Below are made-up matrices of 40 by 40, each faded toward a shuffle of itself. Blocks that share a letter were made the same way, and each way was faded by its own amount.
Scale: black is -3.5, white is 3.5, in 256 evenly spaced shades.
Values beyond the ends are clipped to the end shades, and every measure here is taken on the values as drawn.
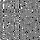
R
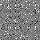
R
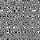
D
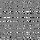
D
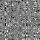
R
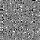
R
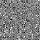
R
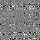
D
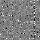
R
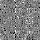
R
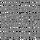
D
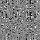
R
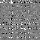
D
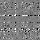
D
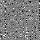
R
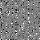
R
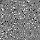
R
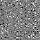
R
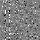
R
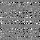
D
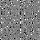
R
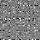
D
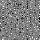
R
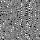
R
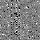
R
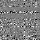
D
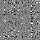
D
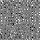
R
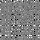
D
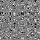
R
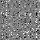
R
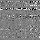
D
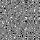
R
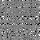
D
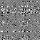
D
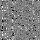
R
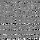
D
